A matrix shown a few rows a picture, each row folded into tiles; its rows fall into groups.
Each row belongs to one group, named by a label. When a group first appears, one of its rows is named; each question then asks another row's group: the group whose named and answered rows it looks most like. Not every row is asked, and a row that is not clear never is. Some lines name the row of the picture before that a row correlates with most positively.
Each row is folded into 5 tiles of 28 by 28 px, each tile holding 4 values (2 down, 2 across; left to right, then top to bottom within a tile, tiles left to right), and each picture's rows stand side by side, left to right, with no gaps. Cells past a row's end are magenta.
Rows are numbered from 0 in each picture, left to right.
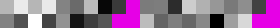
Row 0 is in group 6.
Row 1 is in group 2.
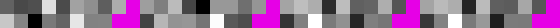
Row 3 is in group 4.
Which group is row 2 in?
4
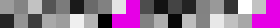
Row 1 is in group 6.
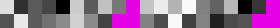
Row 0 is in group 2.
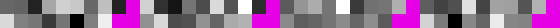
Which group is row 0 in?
2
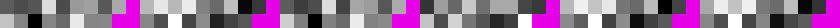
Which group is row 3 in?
2
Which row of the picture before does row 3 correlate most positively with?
0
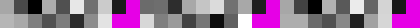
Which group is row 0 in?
2
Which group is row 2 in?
2
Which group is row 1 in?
2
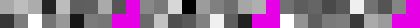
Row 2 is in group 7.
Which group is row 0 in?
4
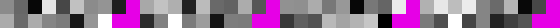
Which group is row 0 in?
2
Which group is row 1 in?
4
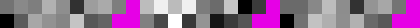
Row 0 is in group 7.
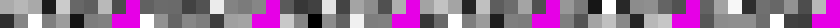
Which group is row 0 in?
4
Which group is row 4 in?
2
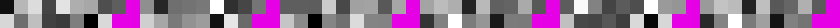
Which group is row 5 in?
4
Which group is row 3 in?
4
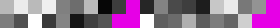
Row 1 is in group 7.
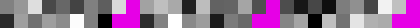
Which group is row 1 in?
4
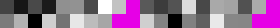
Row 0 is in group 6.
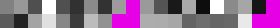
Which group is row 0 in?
2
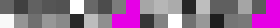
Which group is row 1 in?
4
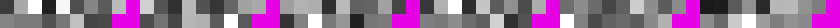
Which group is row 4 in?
7
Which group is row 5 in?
7
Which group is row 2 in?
4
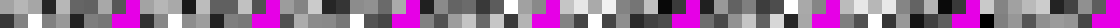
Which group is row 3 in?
7
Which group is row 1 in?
4
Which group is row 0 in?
4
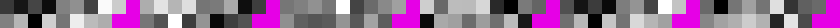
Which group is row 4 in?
6
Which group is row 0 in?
6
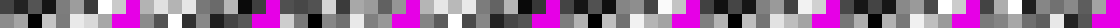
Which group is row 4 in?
6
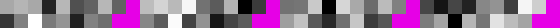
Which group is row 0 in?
4
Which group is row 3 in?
6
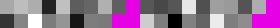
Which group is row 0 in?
4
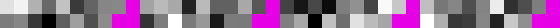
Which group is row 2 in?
6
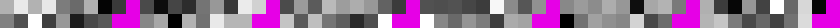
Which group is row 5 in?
2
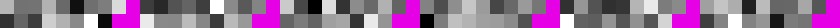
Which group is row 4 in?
7
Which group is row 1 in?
7
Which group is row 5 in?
4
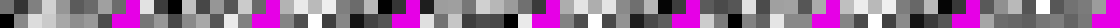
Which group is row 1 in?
2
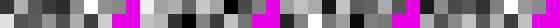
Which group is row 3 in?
7
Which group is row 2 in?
4
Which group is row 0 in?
7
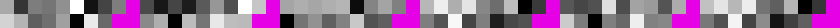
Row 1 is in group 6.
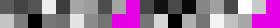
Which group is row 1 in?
6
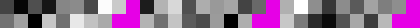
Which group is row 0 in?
6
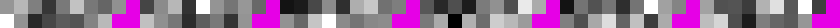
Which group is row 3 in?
6
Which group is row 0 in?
7
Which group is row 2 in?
7
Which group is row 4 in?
7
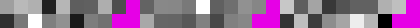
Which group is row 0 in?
4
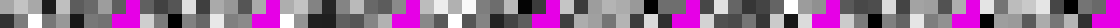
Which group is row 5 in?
7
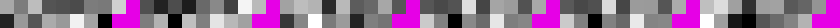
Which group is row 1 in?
6
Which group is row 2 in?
4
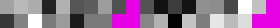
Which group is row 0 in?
4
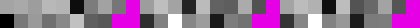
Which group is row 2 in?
4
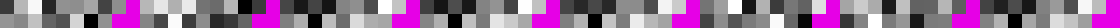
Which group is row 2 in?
6
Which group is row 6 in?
4
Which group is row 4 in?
6
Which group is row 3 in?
6
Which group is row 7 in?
6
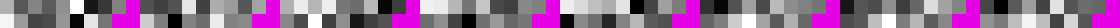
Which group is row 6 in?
7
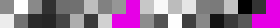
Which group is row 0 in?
7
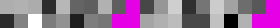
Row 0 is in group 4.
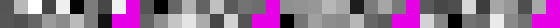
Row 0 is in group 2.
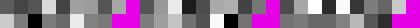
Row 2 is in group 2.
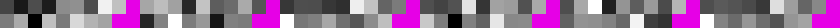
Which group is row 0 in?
6
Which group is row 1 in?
4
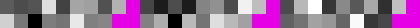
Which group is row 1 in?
6
